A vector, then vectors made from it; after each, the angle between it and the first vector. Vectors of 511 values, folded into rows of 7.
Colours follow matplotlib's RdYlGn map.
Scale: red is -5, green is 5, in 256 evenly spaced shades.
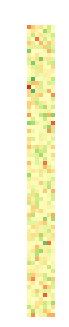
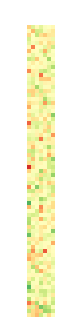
orthogonal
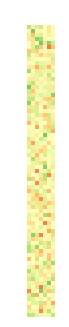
partly opposed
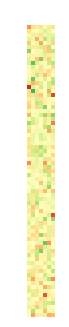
nearly parallel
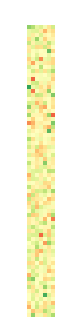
nearly opposite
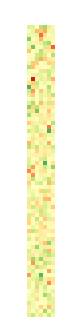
partly opposed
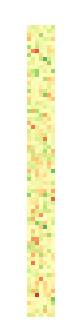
orthogonal
